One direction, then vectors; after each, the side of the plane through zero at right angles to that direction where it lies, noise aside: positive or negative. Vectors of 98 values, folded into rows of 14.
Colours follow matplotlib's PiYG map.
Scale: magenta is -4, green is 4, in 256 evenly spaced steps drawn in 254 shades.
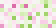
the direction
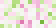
negative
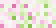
positive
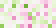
negative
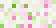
negative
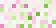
positive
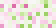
positive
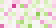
positive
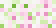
negative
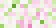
negative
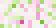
negative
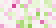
positive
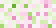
negative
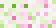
negative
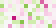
negative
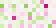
negative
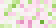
negative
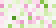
positive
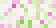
positive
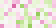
positive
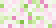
negative
